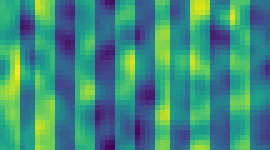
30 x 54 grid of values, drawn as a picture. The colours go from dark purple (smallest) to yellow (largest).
Average level on the scale: 50%. Slope: none. Stripes: upright, repeating 7 times. Ninth with the lowest average: bottom middle.
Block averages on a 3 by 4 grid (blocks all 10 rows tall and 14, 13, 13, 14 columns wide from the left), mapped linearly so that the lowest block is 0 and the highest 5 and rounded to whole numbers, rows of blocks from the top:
2 1 3 2 / 4 3 4 3 / 5 0 2 2
